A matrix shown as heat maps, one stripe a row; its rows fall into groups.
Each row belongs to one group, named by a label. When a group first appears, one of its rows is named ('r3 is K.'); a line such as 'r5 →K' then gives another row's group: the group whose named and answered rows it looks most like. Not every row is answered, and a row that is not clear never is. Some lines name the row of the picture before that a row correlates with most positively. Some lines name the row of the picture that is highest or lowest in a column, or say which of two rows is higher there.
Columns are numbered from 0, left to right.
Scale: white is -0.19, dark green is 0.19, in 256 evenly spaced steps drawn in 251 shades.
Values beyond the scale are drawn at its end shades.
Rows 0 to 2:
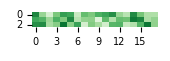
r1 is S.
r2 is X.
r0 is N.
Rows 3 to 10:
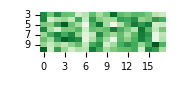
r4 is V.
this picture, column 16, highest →9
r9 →V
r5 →S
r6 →N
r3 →N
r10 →V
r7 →S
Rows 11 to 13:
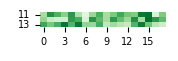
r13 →S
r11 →S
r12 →V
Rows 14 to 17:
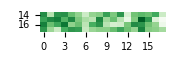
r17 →N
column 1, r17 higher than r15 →No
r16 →S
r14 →N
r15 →S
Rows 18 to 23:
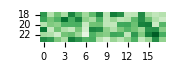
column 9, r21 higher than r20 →Yes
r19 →S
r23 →X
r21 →V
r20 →S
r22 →V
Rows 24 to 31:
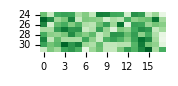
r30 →S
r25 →X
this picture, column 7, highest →28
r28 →N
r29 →N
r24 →N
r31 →S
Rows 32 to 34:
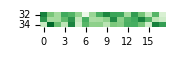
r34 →X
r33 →N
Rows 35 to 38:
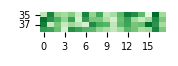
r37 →V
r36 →X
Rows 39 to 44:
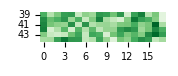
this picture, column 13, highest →40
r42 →V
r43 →V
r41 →X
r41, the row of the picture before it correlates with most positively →36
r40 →S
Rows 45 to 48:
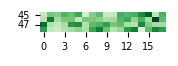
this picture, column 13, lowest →47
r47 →N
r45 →S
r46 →X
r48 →V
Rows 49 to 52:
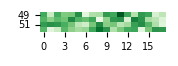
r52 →V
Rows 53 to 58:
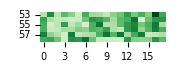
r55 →V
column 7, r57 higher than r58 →No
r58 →X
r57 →N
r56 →V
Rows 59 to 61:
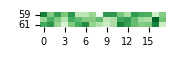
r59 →N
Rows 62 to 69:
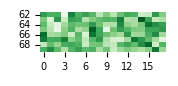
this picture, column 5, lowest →65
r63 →N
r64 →V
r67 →S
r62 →X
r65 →V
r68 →S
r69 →X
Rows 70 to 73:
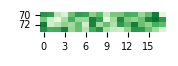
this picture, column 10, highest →70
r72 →V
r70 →X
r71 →V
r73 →S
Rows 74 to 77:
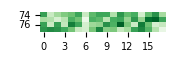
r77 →S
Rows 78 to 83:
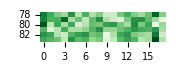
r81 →V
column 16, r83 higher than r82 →Yes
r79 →S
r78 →X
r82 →X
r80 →N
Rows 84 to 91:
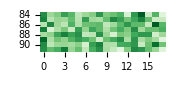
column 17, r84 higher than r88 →No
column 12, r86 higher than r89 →Yes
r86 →X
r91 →S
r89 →N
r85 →N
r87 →V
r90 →V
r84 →N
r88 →S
